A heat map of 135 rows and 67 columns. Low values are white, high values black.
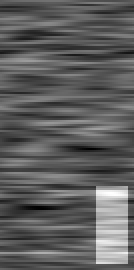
Histogram: skewed, a long tail of low values. Mirror symmetry: none. Odd patch: lower, in the bottom right. Ninth with the lowest average: bottom right.
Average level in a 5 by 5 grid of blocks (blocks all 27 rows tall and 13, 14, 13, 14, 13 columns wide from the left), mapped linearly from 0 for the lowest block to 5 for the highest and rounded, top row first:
55455
44454
54444
55432
54420
